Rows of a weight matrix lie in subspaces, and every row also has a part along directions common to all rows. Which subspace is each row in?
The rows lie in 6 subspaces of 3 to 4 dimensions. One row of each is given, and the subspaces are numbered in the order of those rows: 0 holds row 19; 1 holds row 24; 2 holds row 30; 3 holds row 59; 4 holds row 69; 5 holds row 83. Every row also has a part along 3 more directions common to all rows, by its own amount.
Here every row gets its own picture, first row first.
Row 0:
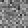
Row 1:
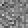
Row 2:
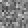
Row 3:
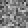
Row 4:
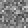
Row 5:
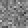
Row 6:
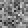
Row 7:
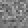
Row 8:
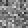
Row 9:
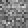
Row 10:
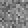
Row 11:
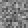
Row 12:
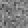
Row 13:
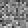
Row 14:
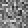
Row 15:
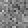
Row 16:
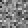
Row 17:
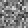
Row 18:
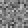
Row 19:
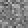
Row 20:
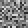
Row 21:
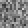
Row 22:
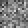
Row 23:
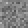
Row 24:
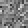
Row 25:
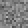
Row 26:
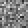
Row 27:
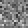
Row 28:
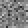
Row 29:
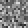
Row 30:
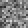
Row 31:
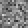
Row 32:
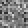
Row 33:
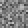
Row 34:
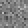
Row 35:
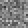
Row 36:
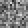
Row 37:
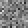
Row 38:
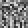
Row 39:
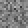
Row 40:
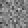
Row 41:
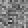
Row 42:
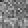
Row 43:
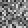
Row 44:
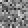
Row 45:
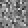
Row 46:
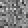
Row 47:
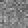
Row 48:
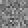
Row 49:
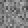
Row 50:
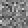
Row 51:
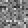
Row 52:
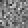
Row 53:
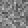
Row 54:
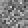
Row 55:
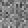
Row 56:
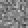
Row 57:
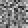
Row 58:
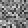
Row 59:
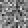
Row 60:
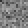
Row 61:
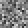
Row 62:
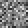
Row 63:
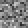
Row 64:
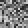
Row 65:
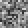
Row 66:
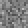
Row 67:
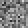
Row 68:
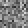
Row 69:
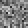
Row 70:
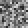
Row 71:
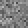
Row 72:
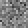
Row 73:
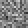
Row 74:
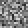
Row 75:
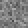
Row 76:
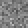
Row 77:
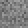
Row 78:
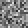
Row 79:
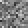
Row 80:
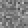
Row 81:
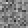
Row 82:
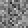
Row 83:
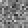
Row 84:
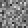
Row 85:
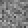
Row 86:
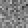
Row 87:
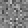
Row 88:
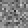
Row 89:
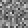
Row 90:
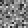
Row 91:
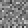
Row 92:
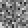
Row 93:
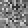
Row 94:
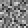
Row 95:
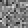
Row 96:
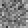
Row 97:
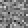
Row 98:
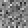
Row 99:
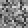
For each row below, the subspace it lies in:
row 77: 5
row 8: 2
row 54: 3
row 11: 2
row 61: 3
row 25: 3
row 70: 1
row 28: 1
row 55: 3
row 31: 3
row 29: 4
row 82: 3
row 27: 5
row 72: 4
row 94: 4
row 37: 0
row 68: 2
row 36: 2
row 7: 4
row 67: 1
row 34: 5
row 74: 5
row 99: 2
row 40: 0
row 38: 4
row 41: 1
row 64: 5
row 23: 0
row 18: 1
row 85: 2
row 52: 4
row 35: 2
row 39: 1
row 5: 1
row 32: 5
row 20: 0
